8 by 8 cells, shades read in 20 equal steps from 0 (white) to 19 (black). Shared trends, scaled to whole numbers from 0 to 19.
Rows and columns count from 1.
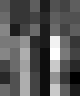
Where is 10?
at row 4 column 1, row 4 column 2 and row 5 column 7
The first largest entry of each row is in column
5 5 2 5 5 5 8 5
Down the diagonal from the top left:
12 15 14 16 18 4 15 17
